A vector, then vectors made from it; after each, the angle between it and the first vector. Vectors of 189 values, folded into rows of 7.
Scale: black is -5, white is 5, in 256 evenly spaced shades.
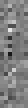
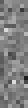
partly aligned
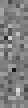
partly opposed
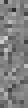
partly aligned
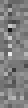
nearly opposite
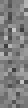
partly opposed
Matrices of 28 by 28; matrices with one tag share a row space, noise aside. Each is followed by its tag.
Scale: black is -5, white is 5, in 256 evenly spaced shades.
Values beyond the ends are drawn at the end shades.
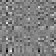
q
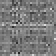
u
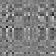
q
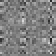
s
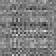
u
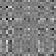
q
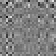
q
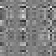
s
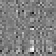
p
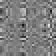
s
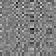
p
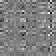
s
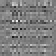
u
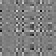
p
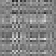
u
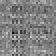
u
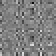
p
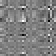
s
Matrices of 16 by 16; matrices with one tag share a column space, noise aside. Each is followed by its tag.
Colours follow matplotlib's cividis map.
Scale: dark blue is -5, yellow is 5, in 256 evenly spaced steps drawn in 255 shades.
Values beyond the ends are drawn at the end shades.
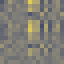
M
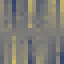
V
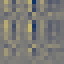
M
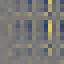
M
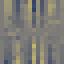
V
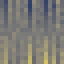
V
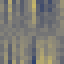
V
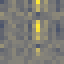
M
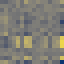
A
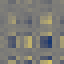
A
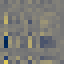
A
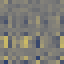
A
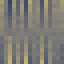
V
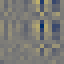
M
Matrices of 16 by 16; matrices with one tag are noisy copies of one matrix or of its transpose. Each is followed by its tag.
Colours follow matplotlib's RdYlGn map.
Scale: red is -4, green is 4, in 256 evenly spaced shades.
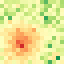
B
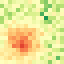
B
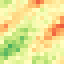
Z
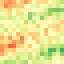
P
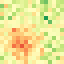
B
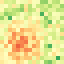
B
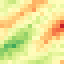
Z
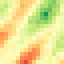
Z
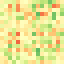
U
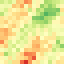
Z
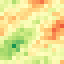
Z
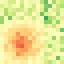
B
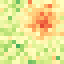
B
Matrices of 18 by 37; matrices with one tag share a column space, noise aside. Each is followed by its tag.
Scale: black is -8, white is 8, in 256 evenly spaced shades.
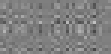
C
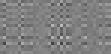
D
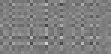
D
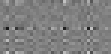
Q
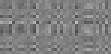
C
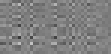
D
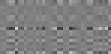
Q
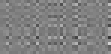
D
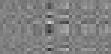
C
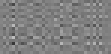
D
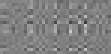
C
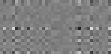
Q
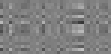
C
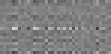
Q
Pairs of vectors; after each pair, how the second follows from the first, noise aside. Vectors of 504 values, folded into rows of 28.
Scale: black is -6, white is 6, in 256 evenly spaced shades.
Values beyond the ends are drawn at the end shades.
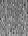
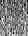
scaled up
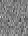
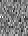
scaled up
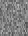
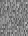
sign-scrambled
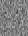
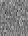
sign-scrambled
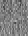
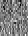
scaled up
